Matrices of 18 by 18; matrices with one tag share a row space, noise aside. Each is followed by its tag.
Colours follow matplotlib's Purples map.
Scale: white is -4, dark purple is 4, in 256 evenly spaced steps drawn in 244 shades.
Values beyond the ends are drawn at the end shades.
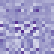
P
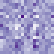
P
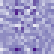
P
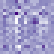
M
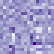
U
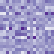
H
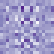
P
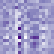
M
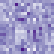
H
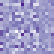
P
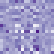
P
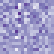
M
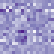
H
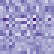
H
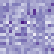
H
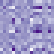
U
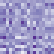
H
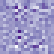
M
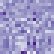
H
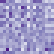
H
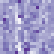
M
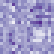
U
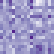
U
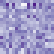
H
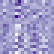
M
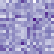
H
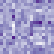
U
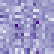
P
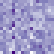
U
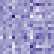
U
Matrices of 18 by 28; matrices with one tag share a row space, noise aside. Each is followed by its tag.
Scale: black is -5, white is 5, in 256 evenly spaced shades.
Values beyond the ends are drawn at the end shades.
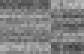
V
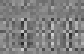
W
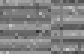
V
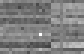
V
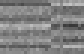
V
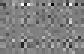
W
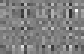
W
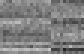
V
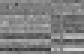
V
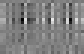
W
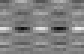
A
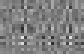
W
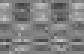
A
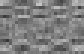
A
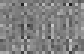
W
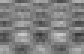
A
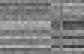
V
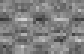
A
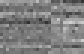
V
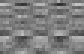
A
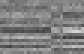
V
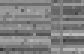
V
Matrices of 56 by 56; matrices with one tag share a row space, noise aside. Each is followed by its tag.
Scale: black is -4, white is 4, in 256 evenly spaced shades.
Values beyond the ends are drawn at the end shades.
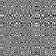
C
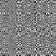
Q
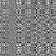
Q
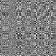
Q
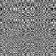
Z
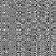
Q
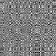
C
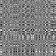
Z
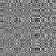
C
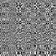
Q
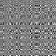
C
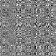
Q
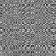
Z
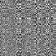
Q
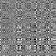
Q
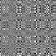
Q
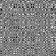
Z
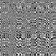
Q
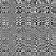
Q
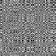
Z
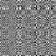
Q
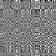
C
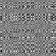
Z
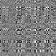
Q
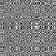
C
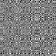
C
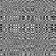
Z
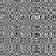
C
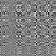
Q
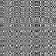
C
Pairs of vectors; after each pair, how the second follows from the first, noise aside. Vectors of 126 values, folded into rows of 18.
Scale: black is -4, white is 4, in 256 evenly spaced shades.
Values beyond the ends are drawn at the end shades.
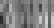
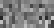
sign-scrambled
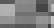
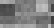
negated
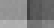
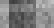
wrapped around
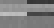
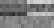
negated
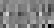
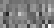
negated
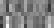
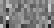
sign-scrambled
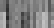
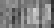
wrapped around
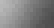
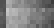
wrapped around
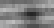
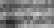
wrapped around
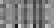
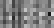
wrapped around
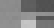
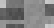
wrapped around
